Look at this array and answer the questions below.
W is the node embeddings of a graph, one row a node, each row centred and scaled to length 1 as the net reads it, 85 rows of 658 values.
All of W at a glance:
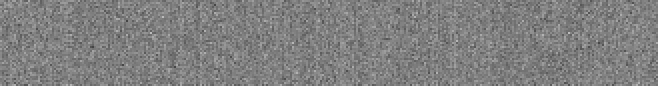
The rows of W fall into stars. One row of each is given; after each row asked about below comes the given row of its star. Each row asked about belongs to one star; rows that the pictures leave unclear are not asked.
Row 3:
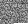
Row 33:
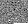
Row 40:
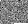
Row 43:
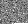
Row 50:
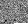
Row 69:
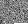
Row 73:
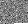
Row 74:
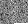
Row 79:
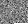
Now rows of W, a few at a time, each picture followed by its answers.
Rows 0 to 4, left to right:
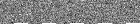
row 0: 73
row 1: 40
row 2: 79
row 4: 40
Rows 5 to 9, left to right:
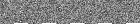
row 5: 79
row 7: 3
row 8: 40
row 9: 43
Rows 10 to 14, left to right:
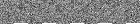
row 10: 40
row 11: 3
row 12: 3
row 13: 3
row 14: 79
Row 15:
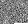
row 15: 73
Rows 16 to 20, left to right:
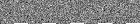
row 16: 69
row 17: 69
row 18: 74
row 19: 50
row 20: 79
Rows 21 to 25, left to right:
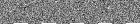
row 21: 79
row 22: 79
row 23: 69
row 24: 40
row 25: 43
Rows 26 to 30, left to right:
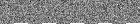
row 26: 3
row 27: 74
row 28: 74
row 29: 40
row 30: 74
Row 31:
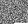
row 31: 73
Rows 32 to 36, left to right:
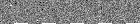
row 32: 74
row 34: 69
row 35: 73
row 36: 69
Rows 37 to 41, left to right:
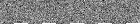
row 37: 50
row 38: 73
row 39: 69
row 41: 69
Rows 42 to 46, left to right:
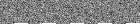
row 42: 43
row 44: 40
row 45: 43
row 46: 43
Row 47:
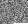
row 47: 43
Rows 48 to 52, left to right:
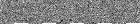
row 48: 40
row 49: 3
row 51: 33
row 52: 3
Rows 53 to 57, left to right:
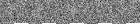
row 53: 79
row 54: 79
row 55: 50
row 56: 73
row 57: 79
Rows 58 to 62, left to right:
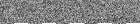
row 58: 74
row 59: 3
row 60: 33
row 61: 50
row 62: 3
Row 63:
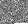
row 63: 73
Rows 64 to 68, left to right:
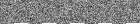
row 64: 69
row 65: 3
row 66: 79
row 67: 3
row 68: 40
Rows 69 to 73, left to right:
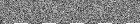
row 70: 73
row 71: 50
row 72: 50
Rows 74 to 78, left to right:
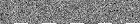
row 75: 43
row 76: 40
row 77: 50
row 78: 33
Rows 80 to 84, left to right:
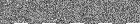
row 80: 79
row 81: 69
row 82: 43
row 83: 74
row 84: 73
